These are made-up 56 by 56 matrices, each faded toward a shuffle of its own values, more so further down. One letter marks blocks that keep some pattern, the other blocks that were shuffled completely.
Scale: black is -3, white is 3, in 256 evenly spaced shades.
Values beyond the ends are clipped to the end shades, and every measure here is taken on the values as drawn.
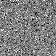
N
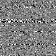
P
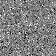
N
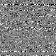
P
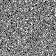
N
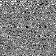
P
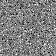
N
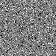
N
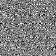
P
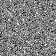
N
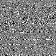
P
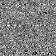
P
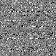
P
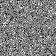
N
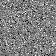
N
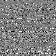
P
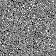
N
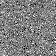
N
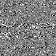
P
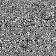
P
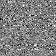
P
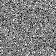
N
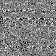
P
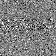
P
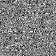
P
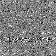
P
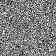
N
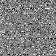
P
